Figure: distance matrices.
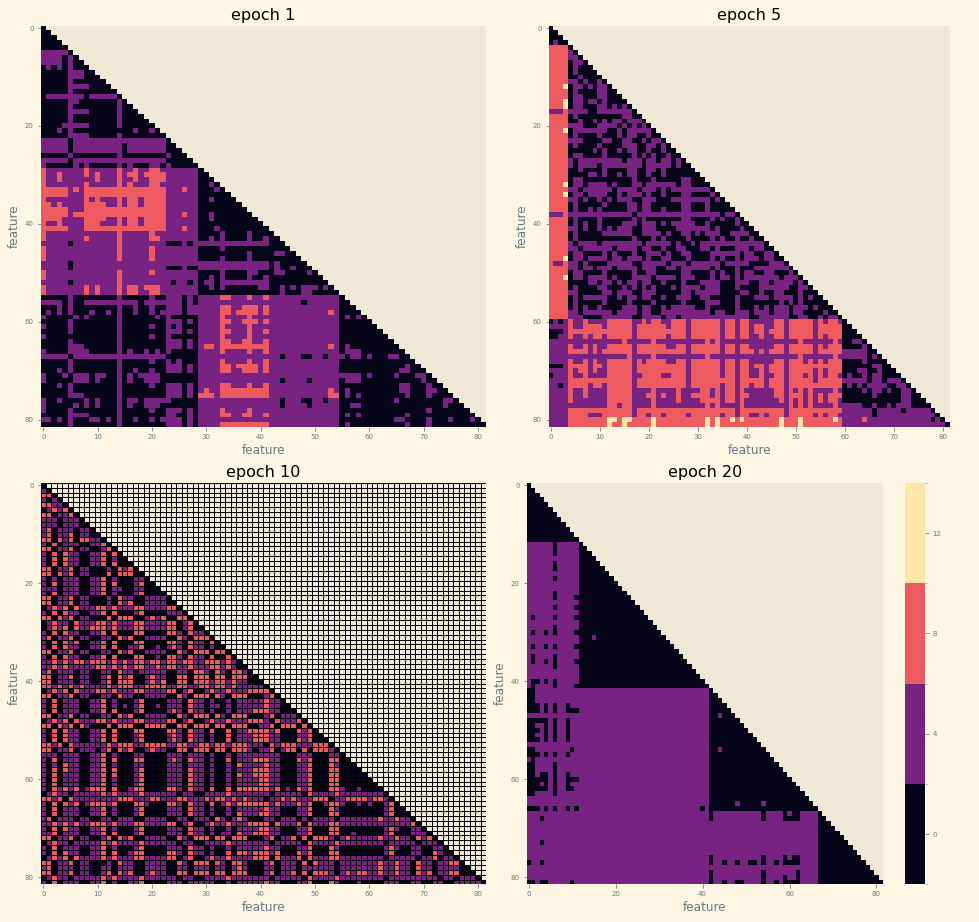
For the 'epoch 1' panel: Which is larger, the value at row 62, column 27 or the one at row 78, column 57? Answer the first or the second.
the first
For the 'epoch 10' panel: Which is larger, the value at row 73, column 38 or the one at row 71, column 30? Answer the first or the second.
the first
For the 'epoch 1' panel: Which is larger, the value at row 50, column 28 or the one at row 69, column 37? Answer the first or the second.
the second
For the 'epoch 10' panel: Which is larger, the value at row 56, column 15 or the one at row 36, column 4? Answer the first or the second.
the second
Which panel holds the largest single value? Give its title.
epoch 5
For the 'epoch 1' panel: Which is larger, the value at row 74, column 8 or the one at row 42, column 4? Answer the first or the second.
the second
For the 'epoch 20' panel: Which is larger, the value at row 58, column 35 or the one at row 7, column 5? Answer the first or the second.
the first
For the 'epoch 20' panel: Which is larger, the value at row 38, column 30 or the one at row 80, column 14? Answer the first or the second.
the second
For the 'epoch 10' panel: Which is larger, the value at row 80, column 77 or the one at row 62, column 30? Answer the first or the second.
the first
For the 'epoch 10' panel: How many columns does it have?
82
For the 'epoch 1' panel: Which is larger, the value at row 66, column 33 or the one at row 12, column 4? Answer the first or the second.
the first
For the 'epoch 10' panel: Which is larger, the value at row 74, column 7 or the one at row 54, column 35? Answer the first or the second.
the second
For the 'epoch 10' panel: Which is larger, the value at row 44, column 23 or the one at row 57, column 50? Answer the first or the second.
the first
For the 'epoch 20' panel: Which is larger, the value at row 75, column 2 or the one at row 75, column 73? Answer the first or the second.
the first
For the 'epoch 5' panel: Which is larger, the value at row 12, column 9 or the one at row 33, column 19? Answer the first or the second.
the second
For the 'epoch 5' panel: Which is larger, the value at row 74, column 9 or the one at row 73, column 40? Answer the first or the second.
the second
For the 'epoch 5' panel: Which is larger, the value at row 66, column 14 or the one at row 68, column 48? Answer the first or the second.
the first
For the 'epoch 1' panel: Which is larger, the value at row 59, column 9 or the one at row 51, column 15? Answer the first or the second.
the second
